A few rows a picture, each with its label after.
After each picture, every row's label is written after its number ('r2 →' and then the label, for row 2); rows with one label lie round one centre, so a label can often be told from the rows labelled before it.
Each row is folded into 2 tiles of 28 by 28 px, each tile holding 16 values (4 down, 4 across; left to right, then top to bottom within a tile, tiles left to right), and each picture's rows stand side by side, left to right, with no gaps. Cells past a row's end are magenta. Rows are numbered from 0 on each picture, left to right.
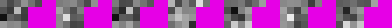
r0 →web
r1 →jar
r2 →web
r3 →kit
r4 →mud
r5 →jar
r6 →mud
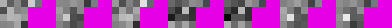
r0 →kit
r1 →jar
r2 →kit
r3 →web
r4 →web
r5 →jar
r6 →jar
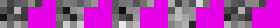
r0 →web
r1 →mud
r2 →mud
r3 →kit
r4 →web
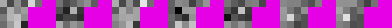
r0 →kit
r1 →web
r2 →kit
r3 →mud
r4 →web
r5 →jar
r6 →jar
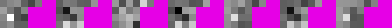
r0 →jar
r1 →mud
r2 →kit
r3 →mud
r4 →jar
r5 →mud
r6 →jar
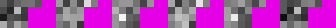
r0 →web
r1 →kit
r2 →jar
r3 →kit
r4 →jar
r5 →web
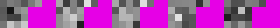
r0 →mud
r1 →kit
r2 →kit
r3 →jar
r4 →web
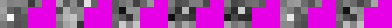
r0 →jar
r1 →kit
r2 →mud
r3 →web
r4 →web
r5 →jar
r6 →mud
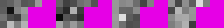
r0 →mud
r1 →web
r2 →jar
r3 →kit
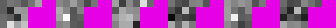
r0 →mud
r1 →jar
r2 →kit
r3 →web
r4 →jar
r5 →web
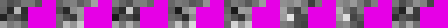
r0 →web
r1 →mud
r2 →web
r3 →mud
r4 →mud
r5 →jar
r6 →jar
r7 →web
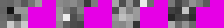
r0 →mud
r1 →jar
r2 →kit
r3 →web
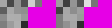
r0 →kit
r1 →kit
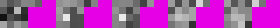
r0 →web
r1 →jar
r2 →jar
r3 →kit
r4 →kit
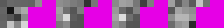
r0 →mud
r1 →jar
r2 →jar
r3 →kit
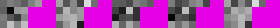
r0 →mud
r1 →kit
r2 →web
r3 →web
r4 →kit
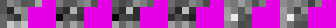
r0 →mud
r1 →web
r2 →web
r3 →web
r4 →jar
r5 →jar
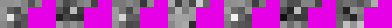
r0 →jar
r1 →web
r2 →jar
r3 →kit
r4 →jar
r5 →web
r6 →mud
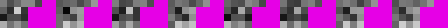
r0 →web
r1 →mud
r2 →web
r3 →mud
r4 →web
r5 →web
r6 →mud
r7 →mud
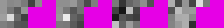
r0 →jar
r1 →jar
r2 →web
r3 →kit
